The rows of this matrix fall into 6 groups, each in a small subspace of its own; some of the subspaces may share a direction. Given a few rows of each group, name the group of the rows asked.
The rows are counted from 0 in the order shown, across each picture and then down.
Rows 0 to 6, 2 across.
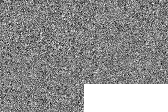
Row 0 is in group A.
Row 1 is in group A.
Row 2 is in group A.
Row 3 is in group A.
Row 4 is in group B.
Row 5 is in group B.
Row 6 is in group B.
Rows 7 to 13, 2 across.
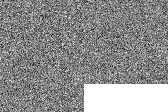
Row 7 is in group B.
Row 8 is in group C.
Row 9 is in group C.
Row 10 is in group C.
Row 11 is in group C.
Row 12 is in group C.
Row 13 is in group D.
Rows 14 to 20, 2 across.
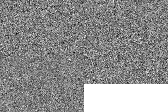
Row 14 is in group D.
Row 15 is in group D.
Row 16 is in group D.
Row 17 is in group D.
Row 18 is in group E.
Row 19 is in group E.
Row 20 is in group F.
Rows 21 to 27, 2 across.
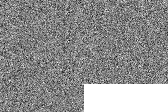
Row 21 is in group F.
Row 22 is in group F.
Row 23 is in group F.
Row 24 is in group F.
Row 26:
D
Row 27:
A
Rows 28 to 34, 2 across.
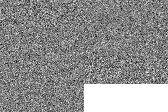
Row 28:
D
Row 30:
D
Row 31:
E
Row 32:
D
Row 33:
A
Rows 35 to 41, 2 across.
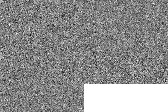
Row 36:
E
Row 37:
D
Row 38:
F
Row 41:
F
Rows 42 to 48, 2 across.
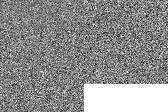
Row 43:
E
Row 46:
B
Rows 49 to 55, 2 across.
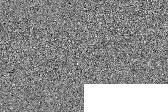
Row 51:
D
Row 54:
B
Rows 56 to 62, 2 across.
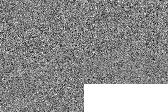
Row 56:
F
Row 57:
E
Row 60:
E
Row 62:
D
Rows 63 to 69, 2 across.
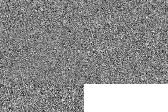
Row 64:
C
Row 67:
F
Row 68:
C
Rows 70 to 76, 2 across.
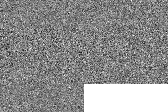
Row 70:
F
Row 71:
F
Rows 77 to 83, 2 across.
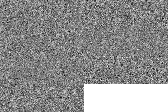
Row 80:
A
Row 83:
B
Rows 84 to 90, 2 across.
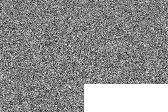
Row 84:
D
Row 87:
C
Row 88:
C
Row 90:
E
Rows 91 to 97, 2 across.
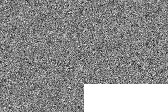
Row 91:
F
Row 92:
D
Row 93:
B
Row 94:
D
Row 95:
F
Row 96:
D
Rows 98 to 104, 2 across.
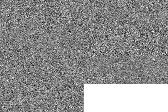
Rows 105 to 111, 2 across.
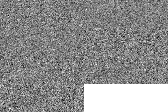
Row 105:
A
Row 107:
A
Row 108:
B
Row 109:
E
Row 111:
F
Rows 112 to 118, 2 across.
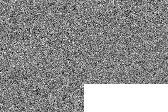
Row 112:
B
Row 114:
D
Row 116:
C
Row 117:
D
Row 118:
C
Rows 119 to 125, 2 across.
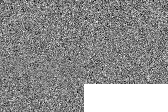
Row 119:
E
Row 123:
E
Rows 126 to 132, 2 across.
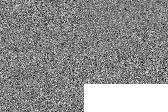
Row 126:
D
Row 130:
C
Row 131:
B
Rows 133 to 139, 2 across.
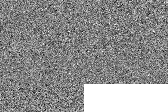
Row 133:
D
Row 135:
A
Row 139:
D
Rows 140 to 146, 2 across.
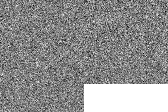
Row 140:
D
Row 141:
C
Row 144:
C
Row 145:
C
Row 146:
D
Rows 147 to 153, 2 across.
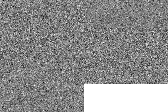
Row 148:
C
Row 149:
D
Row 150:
C
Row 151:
E
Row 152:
F
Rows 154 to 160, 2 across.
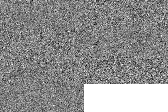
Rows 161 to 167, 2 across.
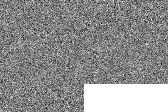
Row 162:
D
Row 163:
E
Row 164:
D
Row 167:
D
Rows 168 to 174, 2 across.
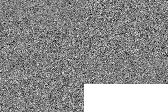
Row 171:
A
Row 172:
C
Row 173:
A
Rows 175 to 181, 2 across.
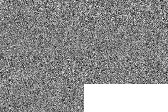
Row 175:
B
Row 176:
B
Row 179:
C
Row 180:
C
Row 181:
E
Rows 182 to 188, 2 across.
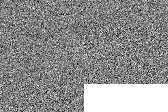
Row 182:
D
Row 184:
C
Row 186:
B
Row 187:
D
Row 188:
D
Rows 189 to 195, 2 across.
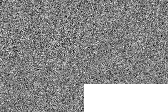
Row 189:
B
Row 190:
A
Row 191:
F
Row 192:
B
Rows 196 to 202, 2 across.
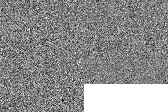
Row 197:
B
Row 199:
A
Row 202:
C
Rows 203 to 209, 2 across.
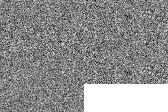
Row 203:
A
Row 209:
F
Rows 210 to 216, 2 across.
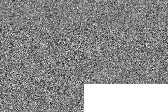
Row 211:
B
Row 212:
B
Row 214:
A
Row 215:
F
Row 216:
B
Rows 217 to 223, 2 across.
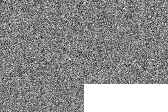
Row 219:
F
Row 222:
D
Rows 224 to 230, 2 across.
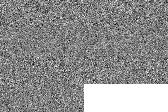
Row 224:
C
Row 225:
C
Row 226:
F
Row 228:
D
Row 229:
B
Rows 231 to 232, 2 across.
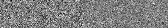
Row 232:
E
